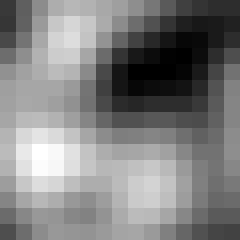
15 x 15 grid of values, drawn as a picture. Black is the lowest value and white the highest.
Calmest part: bottom middle. Lone odd cells: none. Ninth with the highest average: middle left.
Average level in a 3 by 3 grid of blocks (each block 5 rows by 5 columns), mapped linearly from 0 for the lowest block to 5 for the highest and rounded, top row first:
420 / 522 / 453
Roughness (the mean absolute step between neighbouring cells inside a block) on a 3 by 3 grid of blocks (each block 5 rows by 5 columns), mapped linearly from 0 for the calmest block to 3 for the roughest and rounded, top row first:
231
121
201
